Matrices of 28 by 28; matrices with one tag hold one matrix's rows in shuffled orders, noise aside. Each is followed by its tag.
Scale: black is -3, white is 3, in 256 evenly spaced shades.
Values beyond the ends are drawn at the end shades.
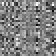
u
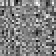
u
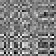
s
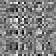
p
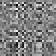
p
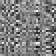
u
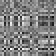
s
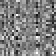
u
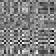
s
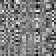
u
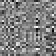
u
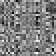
u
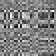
s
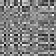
s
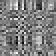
p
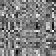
u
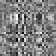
p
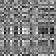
s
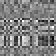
s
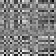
s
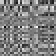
s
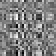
p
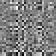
p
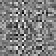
p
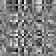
p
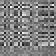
s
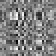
p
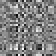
p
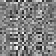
p
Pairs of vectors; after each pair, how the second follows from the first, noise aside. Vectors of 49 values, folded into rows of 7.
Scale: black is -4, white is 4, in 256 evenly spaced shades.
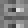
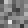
shuffled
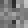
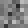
shuffled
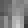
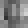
wrapped around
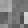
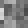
wrapped around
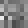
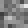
shuffled
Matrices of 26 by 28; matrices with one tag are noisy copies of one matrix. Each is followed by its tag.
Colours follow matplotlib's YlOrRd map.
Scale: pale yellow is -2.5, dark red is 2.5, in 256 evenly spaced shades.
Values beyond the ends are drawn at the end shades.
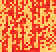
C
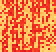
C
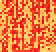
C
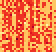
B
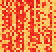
B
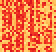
B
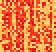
B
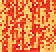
C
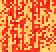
C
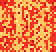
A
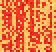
B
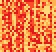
B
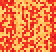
A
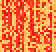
B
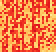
C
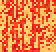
C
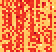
B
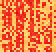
B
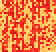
C
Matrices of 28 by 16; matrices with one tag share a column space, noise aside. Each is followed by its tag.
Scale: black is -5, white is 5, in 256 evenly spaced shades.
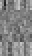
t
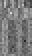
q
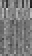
q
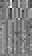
q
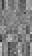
t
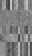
t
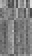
q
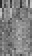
q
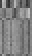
q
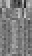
q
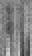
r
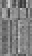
q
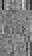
t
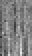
r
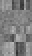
t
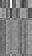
q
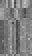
q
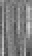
r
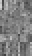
t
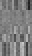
t
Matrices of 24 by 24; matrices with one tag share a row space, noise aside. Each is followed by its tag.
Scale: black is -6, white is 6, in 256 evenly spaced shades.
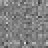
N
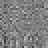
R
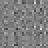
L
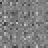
R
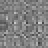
N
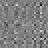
L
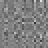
L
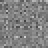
N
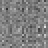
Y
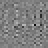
L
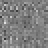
R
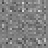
Y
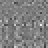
L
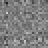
N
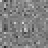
R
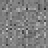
Y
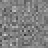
R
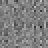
L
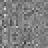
R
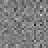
L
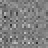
R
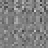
L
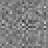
Y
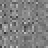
R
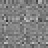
N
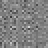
R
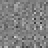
L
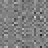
L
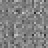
L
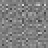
Y
